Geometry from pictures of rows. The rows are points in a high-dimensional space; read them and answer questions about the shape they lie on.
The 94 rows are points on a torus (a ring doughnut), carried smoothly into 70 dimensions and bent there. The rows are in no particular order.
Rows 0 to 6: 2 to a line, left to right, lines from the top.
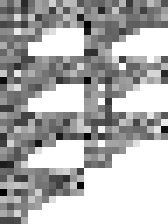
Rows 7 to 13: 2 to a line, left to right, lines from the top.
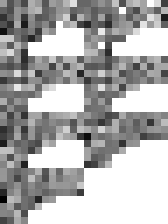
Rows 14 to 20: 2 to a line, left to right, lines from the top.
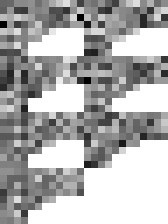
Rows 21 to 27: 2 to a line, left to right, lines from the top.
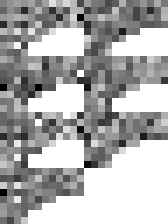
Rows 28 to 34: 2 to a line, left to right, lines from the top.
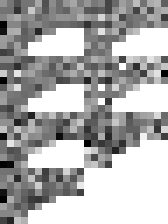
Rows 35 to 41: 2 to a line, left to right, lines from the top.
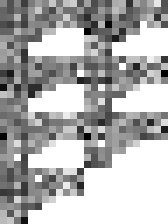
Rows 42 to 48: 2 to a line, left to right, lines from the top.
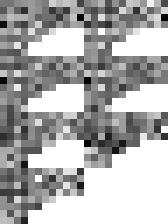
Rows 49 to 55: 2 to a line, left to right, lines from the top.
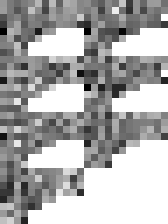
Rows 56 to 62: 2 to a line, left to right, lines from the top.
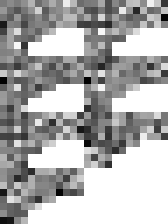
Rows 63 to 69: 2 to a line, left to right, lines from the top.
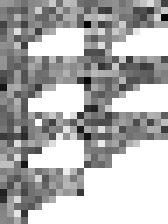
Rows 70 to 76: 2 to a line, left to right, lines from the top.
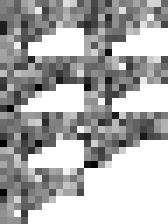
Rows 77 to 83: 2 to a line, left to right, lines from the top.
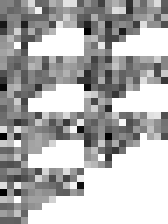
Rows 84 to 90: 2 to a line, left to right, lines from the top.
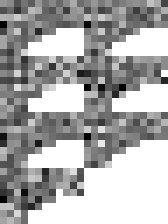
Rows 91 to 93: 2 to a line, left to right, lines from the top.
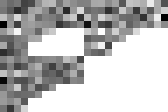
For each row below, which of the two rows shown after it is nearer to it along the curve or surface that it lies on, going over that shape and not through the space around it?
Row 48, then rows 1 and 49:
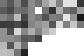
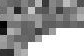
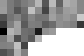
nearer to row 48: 49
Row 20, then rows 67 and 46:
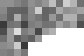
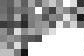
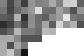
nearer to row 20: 46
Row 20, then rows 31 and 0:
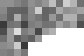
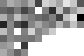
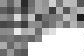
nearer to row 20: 0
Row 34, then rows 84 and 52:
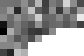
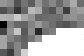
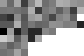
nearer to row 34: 84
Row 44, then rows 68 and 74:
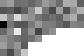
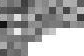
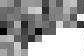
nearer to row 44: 68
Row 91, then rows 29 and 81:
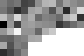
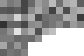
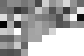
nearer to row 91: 81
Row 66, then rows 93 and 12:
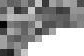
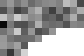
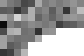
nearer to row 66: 93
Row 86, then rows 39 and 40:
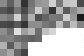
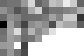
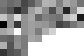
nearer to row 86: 40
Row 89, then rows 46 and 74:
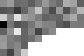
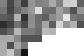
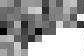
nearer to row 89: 46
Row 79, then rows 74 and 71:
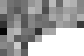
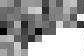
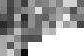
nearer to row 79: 74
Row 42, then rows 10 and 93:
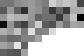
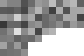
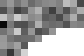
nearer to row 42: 93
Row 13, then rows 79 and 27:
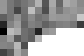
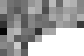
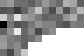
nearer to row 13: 79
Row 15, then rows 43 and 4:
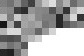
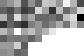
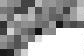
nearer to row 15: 4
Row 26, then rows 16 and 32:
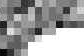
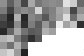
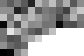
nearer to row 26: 32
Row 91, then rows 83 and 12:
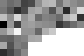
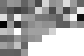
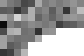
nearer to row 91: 83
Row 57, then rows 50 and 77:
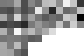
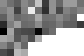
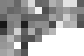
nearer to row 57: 77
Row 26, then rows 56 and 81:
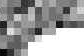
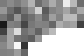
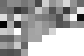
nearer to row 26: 81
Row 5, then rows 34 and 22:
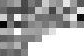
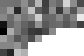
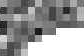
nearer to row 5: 22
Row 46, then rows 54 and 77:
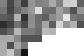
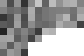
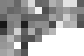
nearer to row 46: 54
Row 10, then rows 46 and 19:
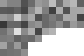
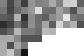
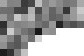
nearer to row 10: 46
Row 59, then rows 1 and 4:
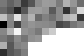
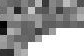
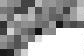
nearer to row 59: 4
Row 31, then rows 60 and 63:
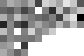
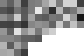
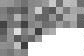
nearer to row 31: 60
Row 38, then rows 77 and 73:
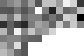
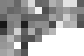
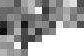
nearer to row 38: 77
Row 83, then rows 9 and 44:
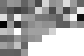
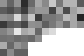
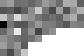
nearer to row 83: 9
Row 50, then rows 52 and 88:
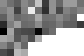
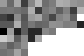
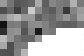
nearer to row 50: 52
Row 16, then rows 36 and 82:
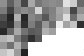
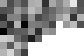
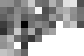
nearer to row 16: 36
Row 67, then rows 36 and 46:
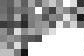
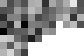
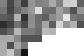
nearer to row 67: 46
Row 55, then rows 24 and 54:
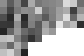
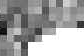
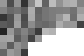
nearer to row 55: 54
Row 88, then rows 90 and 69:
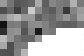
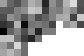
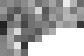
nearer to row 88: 69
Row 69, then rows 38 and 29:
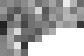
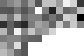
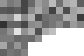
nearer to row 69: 29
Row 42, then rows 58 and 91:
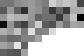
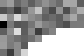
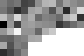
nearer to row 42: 58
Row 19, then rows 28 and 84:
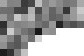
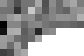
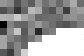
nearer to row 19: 84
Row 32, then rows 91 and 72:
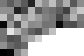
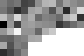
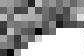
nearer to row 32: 72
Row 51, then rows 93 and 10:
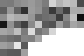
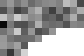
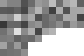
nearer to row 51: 93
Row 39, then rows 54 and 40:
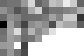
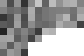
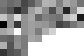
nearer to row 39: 54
